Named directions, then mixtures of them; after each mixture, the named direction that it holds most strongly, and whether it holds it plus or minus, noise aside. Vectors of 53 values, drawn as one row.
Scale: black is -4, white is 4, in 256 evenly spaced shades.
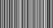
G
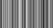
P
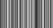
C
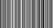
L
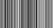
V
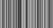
P, minus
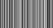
G, plus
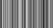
P, plus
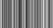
P, minus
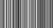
V, minus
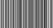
G, minus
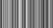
P, plus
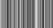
C, minus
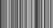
C, plus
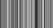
C, plus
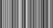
P, plus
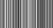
V, minus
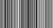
V, plus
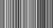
V, minus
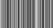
C, minus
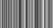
P, minus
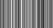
L, plus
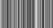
C, minus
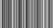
P, minus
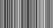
V, plus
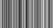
P, minus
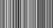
V, minus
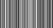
V, minus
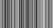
V, plus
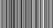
L, minus
